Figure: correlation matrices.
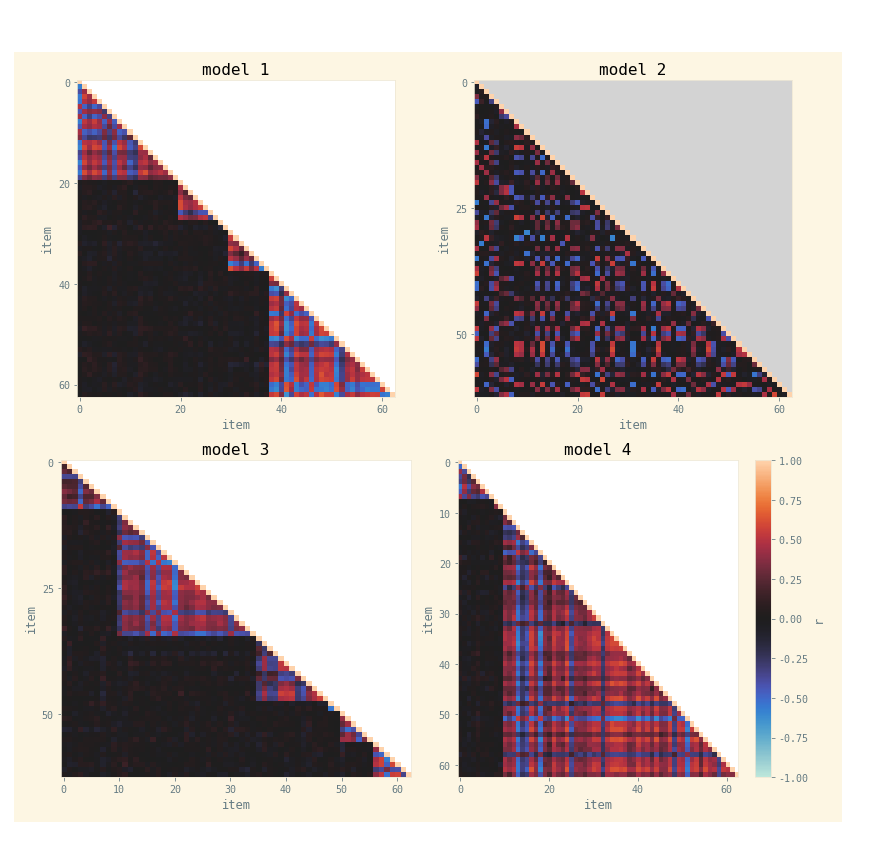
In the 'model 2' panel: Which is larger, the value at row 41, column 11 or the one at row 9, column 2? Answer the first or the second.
the first
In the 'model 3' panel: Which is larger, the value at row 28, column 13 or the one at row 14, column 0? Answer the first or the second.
the first
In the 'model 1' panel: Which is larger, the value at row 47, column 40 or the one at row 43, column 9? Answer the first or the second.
the first
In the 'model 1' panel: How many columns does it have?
63
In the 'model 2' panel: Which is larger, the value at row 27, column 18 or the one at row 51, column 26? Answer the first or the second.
the second
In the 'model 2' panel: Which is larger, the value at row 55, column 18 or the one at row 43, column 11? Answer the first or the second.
the second
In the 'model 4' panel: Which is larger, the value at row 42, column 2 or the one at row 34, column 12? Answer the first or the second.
the second
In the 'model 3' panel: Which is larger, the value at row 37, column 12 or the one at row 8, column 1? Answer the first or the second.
the second
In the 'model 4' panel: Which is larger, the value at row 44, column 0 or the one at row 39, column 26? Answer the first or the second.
the second
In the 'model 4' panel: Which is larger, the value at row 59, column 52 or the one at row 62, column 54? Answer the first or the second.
the first
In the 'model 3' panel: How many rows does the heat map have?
63
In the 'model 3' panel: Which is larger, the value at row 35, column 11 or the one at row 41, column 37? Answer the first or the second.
the first
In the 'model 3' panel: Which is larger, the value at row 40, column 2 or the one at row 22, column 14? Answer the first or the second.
the second
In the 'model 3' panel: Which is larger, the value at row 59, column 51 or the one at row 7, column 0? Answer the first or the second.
the second
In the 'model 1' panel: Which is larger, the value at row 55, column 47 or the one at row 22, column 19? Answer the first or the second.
the first
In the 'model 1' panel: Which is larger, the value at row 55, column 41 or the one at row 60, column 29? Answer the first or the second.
the second
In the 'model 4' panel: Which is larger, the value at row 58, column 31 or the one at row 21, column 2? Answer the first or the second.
the second
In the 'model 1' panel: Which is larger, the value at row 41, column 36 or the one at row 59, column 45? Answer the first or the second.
the second
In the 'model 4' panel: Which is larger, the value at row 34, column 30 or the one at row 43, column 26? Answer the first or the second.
the first
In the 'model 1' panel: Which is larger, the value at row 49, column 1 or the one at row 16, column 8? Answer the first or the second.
the second
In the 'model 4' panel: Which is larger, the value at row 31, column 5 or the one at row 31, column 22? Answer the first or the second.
the second
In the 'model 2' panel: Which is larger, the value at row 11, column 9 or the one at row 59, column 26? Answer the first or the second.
the first
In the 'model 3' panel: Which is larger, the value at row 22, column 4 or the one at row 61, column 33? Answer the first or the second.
the first
